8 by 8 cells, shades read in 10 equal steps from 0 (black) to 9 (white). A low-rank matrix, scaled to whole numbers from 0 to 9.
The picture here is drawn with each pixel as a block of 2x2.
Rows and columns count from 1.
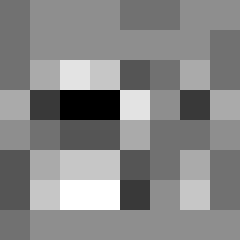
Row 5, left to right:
5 4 3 3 6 4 4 5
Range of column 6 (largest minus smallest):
1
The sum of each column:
33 40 42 41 36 36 40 37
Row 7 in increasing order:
2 3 4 5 7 7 9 9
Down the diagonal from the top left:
4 5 8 0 6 4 7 5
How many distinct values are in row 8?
2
